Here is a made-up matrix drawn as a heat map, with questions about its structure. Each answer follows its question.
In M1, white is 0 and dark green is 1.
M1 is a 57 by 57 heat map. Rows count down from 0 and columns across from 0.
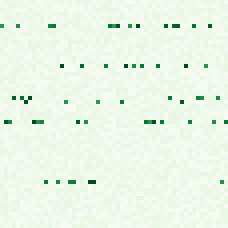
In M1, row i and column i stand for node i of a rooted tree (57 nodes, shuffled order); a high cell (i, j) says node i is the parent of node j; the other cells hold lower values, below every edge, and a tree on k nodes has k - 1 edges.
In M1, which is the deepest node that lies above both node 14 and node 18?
45
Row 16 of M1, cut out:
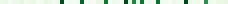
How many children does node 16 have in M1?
9
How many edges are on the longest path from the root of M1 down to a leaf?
2
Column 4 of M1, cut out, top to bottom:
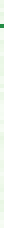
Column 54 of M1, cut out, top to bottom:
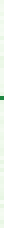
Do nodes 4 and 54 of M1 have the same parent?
no
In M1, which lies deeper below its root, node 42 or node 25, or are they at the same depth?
node 42
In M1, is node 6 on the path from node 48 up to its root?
yes
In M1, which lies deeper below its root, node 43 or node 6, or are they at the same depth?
node 43
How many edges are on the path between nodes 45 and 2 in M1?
3
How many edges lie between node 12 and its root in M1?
2
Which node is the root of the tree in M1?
25
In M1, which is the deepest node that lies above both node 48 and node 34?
6
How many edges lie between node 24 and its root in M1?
1
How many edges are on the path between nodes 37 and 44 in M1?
4
